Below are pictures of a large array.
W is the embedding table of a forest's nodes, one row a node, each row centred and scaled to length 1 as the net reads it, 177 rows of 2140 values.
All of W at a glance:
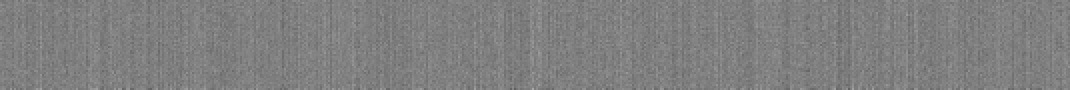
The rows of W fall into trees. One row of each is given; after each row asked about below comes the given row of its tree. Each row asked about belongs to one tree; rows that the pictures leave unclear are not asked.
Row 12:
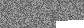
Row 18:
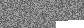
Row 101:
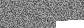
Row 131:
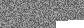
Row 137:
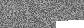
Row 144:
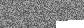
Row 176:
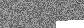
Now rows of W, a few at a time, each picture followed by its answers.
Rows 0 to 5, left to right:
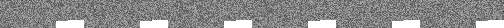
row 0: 18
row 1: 131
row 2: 131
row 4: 144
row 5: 101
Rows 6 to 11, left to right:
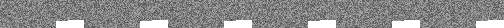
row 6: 12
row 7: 18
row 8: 101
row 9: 18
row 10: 176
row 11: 131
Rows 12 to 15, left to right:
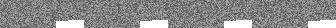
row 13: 137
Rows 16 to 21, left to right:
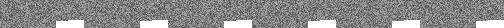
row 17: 176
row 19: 144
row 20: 101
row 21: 176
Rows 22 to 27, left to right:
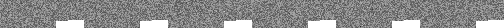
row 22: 12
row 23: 176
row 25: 101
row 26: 144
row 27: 131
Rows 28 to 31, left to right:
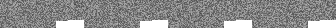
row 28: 144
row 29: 137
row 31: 144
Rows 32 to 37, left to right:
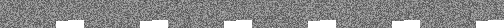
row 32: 18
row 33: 18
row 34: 131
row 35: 137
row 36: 18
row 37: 131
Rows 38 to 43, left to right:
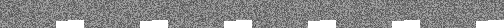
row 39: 18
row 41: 101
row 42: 137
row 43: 137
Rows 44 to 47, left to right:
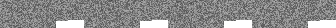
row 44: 176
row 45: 131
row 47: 176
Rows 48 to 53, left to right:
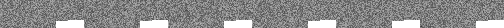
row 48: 18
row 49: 101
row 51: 131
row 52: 131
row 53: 18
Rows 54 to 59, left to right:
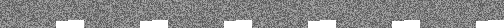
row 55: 131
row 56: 137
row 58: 18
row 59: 18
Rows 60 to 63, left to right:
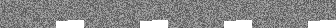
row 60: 101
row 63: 137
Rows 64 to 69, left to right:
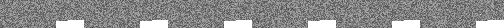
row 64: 144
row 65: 18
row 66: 176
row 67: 101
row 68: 176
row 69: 144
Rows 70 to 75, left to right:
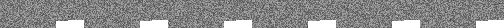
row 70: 18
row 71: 137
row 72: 137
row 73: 176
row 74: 176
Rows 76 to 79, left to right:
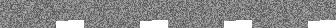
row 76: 176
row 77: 18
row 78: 101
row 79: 131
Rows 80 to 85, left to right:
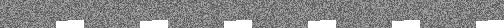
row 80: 144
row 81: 18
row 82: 131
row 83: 18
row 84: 101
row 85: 176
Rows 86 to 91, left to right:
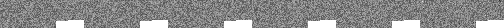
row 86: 176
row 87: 176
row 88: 18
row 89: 101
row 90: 12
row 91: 12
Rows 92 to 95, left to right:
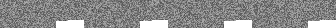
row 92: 144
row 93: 176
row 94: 176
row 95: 101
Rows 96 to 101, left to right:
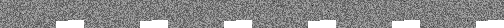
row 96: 18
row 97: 12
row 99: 12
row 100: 131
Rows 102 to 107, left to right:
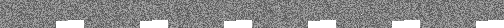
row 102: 176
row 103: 131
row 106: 137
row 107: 131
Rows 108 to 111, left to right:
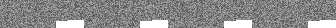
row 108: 144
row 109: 131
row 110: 131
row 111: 12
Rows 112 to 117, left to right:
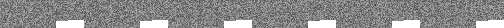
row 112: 176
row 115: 144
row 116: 101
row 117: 131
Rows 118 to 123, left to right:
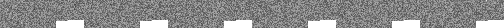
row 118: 176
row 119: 144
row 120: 101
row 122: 12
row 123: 176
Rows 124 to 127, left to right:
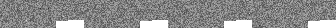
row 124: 131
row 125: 176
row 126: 131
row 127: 18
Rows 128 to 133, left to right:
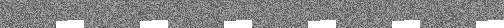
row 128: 176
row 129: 176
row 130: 131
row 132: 131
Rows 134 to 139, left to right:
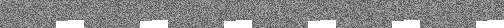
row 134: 101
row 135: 137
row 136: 12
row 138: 131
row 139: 144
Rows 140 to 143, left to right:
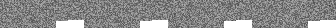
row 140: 137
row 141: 137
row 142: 18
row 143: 18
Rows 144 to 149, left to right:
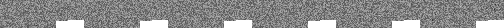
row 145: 101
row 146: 101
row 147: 18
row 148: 144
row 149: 137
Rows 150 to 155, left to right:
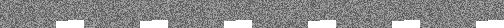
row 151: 131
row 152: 101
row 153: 18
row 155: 131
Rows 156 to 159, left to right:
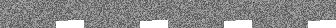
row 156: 176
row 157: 18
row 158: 176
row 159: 101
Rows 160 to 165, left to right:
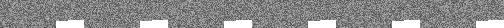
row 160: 144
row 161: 137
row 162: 176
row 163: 131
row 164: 144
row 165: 131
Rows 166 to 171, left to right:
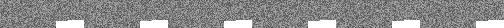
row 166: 12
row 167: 176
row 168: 18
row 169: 131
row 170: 131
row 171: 131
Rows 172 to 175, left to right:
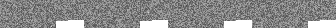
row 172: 176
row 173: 176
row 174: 18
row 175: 131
